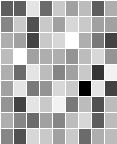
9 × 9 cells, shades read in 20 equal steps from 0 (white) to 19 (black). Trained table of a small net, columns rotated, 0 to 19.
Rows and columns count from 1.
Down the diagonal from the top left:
12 4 14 6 9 4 5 12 5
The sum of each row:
71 58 64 48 60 69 62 67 62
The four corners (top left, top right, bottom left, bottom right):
12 6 9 5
